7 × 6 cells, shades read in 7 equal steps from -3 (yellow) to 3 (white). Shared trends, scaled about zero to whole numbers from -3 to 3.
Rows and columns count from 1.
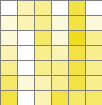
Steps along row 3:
up down up down up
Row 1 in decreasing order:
3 3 3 1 0 -2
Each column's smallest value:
-2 1 -1 -2 -3 -1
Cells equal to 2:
6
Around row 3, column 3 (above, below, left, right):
0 0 3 2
